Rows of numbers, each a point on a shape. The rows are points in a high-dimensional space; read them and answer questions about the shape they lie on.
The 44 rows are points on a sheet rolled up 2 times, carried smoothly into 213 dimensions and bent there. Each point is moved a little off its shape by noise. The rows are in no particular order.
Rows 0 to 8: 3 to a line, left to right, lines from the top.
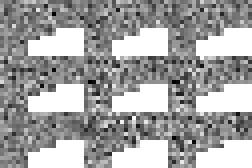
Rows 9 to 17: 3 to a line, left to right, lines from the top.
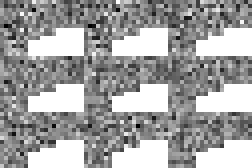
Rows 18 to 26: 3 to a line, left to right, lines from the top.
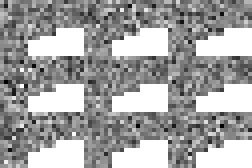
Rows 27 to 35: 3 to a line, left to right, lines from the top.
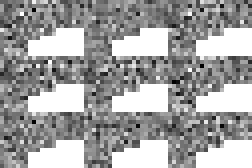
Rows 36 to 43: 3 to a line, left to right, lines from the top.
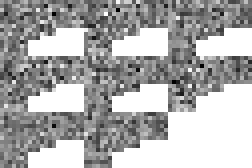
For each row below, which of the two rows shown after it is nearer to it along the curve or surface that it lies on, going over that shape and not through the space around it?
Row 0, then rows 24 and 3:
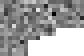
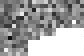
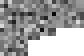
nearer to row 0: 3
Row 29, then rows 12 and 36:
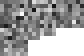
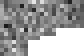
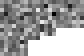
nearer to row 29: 36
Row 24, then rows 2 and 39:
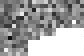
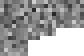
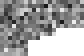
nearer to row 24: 39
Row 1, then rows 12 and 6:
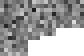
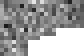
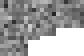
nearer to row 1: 12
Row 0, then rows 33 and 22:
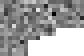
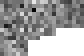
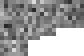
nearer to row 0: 33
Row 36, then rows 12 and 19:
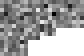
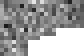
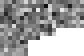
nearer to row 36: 19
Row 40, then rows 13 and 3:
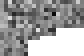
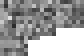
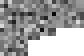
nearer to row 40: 13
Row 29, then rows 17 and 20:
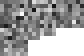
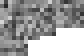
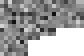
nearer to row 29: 20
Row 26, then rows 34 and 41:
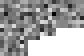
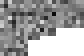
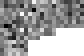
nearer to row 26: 34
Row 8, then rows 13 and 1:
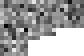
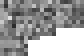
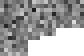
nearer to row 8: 13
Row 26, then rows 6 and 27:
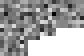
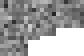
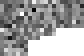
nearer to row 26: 27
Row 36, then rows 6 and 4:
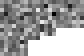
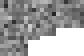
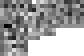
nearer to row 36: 4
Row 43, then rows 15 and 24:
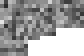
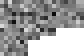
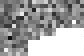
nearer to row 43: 15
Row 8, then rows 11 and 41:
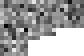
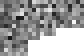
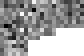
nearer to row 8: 41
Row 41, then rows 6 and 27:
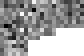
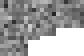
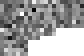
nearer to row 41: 27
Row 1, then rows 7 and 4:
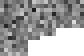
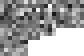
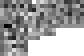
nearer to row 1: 7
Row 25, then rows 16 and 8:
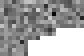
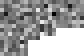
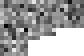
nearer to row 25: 16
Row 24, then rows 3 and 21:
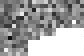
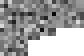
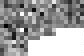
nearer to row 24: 21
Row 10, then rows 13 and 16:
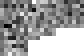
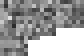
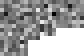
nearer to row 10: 16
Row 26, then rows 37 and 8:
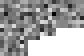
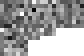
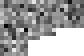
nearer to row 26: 37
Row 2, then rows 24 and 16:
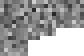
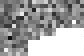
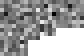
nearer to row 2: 16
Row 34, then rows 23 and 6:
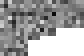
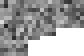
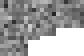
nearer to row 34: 23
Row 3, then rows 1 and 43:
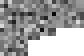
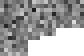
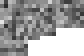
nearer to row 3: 43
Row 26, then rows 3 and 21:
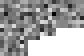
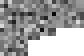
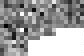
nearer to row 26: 3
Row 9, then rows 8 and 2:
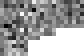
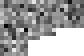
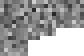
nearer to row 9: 8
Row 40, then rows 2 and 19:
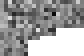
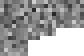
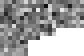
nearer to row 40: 19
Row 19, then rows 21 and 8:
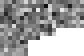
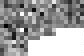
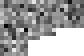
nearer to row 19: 21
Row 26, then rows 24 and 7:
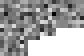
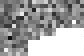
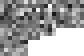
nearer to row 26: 7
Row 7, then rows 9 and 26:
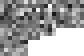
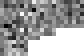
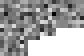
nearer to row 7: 26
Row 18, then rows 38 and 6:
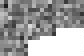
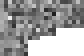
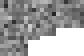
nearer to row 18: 38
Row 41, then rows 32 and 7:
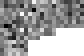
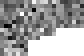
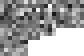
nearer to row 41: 32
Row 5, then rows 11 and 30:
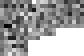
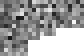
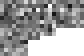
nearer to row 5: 11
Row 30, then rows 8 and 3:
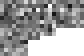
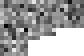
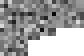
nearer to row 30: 3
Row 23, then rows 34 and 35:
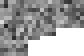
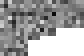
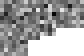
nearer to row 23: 34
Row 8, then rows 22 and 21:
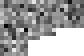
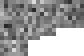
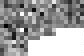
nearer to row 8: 21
